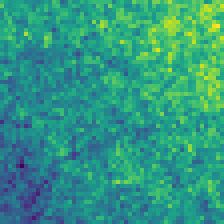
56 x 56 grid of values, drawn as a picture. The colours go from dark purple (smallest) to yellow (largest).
The top right is the ninth with the highest average. The halves do not mirror each other. The bottom left is the ninth with the lowest average. There is an overall slope up to the top right. No regular stripes run through it.
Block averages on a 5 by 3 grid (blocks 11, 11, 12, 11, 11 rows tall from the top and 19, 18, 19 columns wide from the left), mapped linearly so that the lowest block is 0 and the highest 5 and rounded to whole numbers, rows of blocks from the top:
3 4 5 / 2 3 4 / 2 2 4 / 1 2 3 / 0 2 3
